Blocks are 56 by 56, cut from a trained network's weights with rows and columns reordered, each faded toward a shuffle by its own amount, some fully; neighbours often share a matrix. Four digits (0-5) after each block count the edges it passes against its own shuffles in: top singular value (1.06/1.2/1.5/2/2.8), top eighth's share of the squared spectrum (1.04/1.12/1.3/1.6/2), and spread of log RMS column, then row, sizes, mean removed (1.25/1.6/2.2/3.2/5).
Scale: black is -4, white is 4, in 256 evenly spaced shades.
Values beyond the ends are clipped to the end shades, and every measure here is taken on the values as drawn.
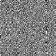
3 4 2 1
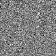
2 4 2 1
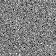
0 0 0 0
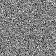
0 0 0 0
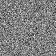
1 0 0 0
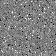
0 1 0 0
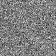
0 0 0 0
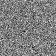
1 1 0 0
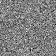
0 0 0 0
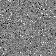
0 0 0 0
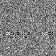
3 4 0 2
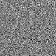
3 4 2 2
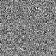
3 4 2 2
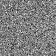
0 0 0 0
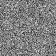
1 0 0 0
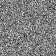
1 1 0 0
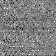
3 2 2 0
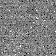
1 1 0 0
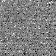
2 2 1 0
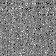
2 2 0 1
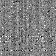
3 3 0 2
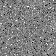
0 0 0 0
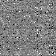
2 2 2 0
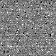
2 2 1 0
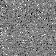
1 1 0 0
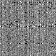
3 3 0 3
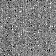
2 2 0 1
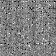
2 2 0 2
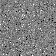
1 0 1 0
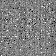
2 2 0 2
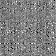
3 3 0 2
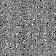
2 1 0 1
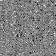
0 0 0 1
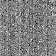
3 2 0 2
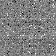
2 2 2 0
